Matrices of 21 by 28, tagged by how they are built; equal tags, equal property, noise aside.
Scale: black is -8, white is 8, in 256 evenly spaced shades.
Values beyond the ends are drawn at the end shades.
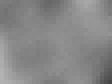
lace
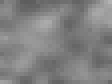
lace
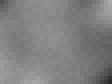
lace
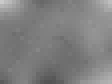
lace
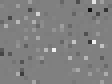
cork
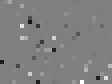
cork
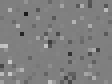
cork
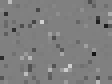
cork
